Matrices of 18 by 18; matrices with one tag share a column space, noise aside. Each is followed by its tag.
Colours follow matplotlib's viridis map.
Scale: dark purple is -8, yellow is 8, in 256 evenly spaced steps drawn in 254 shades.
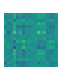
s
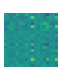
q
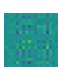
s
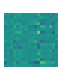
s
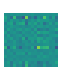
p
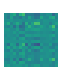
q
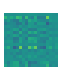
p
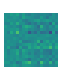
s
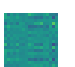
q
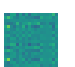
q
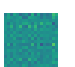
q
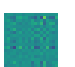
p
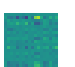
p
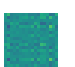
q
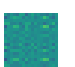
q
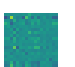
p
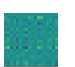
p
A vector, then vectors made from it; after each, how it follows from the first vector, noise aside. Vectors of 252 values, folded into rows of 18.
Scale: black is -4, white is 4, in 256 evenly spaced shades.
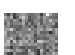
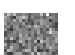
sign-scrambled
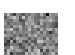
sign-scrambled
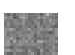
shrunk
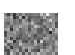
sign-scrambled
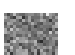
sign-scrambled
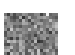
sign-scrambled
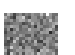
sign-scrambled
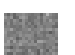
shrunk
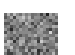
sign-scrambled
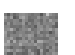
shrunk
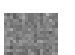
shrunk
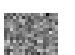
sign-scrambled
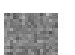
shrunk
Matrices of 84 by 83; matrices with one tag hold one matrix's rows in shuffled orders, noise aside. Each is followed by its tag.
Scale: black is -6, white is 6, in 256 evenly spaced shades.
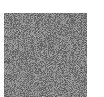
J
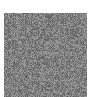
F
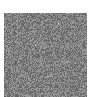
F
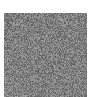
J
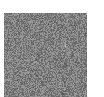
J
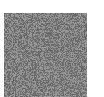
F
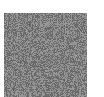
F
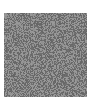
J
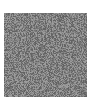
J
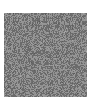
F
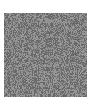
F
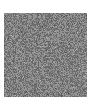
F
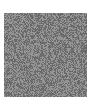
J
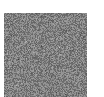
J
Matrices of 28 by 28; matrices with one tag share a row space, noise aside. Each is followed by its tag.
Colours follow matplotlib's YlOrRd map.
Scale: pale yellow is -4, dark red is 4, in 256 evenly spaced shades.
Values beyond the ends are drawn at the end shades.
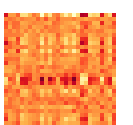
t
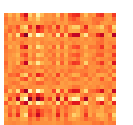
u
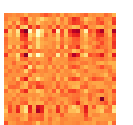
u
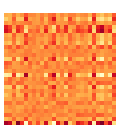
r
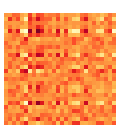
u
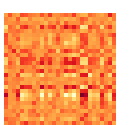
t
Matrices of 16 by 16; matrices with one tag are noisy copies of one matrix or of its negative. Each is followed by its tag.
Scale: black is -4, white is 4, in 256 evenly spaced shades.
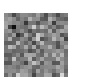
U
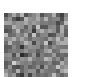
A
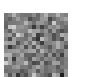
U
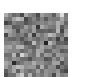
A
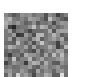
U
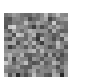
U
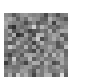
U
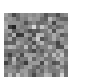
U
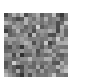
A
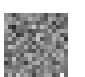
U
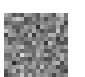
A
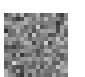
A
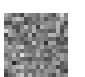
A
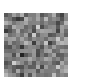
A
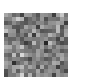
A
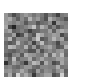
U
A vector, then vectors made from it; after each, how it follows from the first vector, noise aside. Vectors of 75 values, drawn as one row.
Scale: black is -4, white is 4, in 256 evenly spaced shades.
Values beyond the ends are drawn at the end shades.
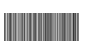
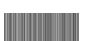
shrunk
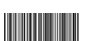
scaled up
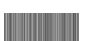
shrunk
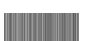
shrunk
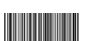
scaled up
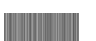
shrunk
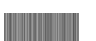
shrunk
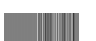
partly zeroed
